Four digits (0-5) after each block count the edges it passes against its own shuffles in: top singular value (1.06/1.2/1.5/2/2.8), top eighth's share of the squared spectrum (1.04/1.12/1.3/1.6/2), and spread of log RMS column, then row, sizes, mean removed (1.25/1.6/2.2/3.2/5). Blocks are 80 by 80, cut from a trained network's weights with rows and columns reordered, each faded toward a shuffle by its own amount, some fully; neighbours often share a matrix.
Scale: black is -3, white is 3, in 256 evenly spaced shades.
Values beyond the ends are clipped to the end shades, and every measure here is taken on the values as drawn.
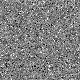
0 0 0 0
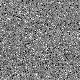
0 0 0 0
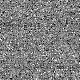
1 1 1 0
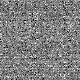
2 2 2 0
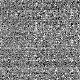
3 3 2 1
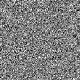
3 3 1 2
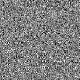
2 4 2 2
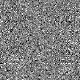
3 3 2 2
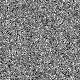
0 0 0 0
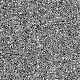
0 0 0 0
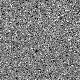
0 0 0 0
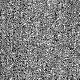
2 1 0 1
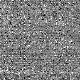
2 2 2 1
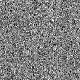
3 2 0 0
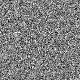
2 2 0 0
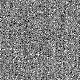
1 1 0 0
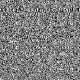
3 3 1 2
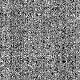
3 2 0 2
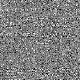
3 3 1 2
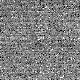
2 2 1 0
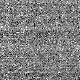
2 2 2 1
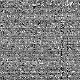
3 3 3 2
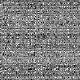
3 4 3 2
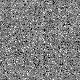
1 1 0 0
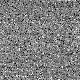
1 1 0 0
